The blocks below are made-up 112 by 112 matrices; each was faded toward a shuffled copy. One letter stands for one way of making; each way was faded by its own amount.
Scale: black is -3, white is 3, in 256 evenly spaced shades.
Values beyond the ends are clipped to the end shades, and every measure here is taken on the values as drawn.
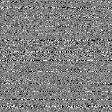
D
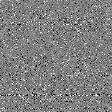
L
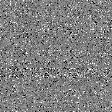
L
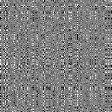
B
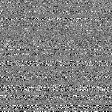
D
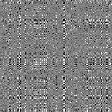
B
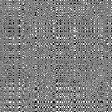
B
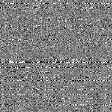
D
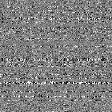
D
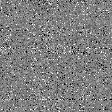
L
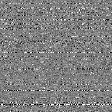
D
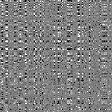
B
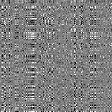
B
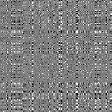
B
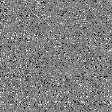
L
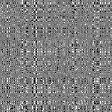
B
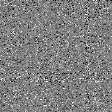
L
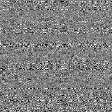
D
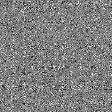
L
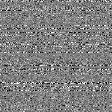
D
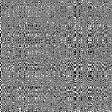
B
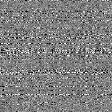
D
